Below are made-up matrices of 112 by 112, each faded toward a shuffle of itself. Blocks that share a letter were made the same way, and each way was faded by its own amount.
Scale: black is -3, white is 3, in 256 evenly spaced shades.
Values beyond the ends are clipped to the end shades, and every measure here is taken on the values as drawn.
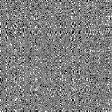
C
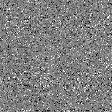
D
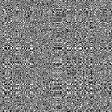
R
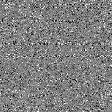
D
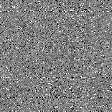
D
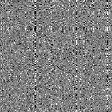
C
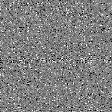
D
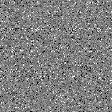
D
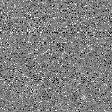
D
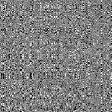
C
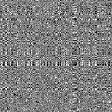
R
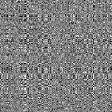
R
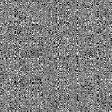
C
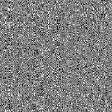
C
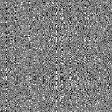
C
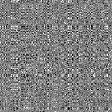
R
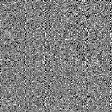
C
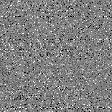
D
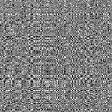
R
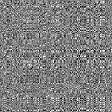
R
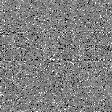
D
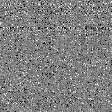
D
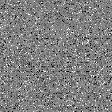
D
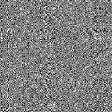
C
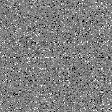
D
